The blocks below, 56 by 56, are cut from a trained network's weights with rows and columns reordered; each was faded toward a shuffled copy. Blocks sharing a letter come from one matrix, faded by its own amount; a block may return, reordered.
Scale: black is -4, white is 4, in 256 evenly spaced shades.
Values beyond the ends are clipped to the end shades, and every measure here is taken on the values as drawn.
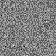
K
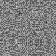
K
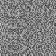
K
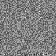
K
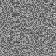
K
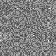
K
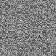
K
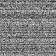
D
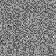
K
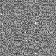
K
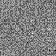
K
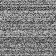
D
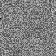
K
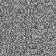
K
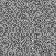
K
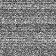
D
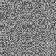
K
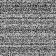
D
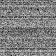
D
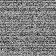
D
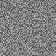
K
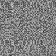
K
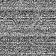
D
